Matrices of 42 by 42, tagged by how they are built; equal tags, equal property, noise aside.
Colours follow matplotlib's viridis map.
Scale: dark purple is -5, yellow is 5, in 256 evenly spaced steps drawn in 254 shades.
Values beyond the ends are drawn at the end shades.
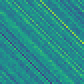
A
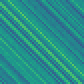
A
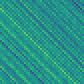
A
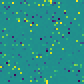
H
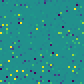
H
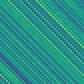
A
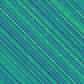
A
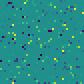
H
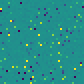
H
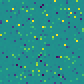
H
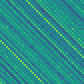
A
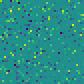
H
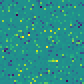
H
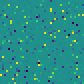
H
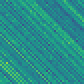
A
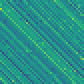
A
